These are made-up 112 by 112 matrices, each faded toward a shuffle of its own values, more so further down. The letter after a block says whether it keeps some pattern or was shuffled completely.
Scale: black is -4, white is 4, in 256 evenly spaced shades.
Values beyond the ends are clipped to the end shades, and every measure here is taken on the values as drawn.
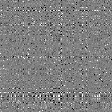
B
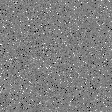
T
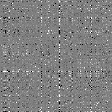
B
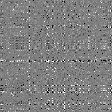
B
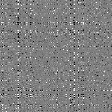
B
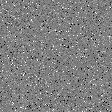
T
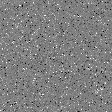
T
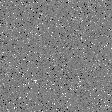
T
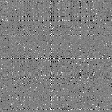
B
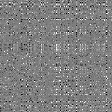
B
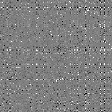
B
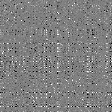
B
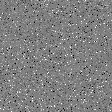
T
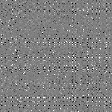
B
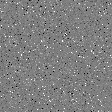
T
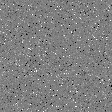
T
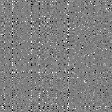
B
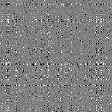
B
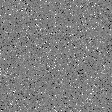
T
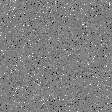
T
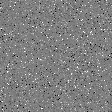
T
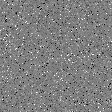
T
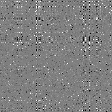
B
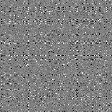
B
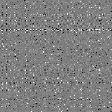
B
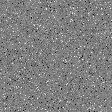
T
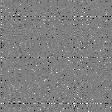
B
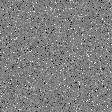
T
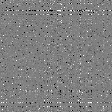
B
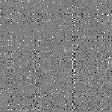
B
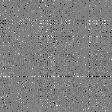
B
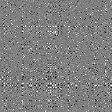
B
